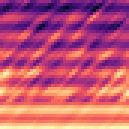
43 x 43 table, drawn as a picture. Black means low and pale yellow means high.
Seam: horizontal, 80% of the way down, the bottom part calmer. Stripes: horizontal, repeating 7 times. Slope: up to the bottom.
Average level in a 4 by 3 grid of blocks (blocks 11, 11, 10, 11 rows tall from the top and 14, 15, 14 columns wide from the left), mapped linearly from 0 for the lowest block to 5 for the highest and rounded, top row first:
0 0 0 / 2 2 2 / 4 3 4 / 5 5 5
